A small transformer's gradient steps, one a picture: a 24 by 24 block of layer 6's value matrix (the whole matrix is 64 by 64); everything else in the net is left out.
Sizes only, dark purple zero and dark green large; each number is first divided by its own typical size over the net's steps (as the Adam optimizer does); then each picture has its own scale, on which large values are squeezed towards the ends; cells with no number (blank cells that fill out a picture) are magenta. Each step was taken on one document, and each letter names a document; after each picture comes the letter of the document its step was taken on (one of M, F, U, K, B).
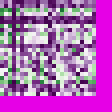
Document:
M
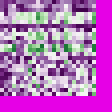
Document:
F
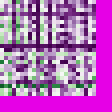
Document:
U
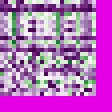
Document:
F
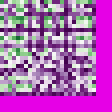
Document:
U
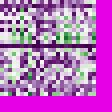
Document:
U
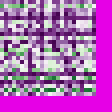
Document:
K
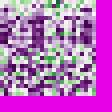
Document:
K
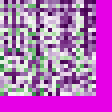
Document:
M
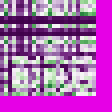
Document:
K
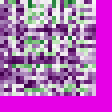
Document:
F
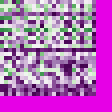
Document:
M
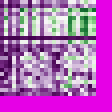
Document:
F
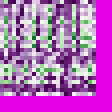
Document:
M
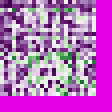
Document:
F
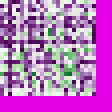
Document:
K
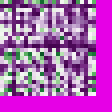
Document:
U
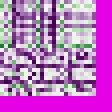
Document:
M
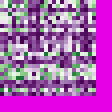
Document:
M
